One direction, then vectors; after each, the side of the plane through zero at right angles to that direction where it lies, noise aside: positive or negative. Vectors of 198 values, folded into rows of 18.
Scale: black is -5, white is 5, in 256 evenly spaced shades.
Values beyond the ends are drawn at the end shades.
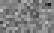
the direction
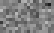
positive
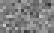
positive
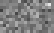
negative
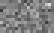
negative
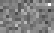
negative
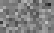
positive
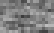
negative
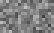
negative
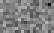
positive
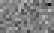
positive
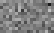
positive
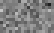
positive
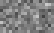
negative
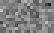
positive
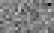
positive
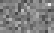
negative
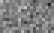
positive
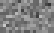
positive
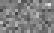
negative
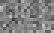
positive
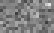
negative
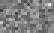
negative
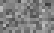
positive
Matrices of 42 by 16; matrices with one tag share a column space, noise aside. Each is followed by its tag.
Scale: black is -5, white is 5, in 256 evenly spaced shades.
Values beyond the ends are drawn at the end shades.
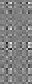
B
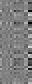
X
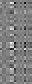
B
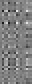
X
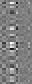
B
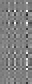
X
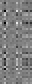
X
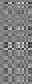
B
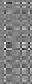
B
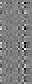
B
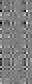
X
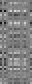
X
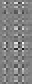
B
